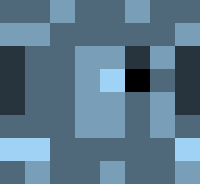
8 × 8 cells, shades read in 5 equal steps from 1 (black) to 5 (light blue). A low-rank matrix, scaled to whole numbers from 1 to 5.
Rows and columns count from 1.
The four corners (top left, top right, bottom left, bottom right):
3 3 3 4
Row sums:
26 27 24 23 25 27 30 27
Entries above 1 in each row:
8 8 8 7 8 8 8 8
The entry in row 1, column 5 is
3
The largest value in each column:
5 5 4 4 5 4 4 5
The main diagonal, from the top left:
3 4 3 4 4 3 3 4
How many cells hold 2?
7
